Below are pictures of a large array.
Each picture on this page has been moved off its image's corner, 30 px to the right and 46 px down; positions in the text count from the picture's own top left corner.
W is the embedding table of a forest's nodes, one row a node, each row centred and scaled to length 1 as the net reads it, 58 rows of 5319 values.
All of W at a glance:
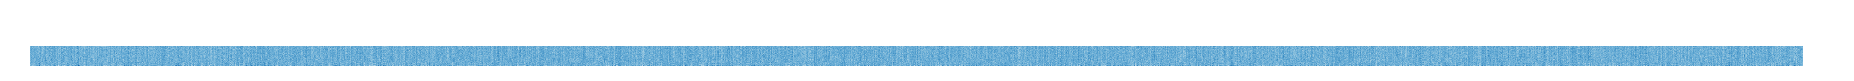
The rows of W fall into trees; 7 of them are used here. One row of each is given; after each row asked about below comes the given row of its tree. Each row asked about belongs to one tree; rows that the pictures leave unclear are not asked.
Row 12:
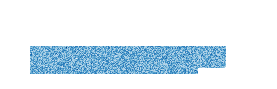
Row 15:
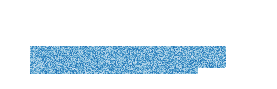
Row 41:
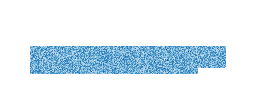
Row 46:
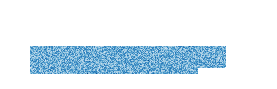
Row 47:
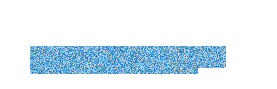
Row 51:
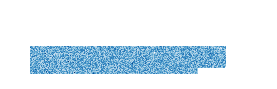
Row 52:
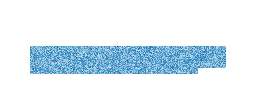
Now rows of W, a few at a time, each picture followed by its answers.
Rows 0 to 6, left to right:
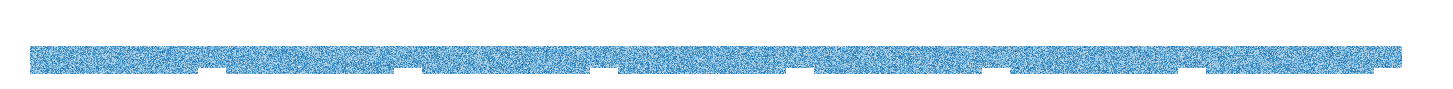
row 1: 41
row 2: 15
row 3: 12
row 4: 15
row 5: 46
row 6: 15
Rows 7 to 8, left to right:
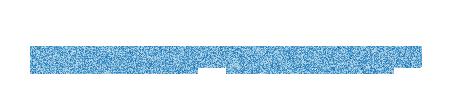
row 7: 41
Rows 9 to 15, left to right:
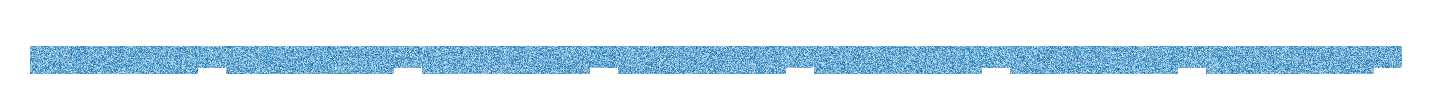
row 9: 12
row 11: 41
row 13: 12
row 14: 15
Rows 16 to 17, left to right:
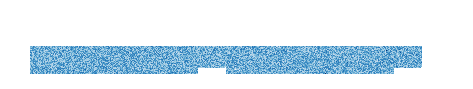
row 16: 12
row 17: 41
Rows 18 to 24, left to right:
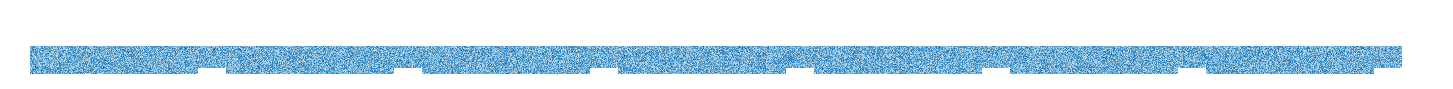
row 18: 12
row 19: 15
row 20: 47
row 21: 52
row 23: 15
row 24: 47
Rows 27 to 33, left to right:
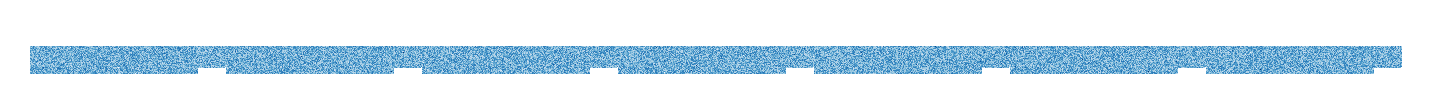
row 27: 12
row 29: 15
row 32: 12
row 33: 12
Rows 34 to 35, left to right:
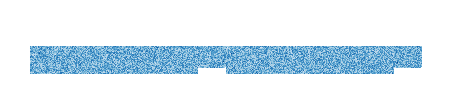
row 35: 41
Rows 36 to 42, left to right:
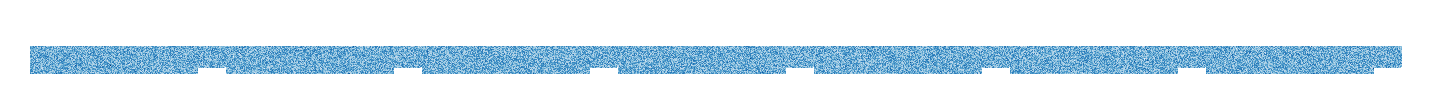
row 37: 46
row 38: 41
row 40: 41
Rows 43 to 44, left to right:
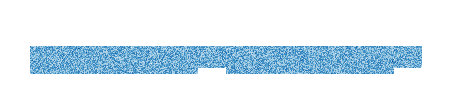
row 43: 46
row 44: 41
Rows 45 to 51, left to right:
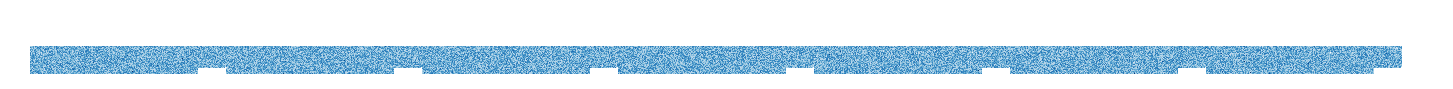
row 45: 41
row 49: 15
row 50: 52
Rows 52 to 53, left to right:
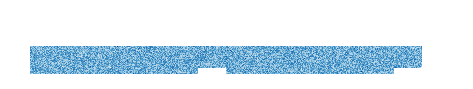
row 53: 51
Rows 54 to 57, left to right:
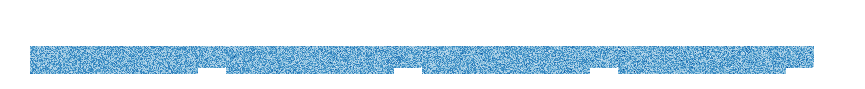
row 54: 12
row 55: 52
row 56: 15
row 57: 51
